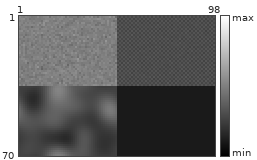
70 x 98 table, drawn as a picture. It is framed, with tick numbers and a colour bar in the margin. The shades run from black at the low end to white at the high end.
The table splits into 2 rows of 2 panels. Panel 1,1: middling, fine-grained, faint in contrast. Panel 1,2: low, checkered, faint in contrast. Panel 2,1: low, smooth. Panel 2,2: very low, flat.
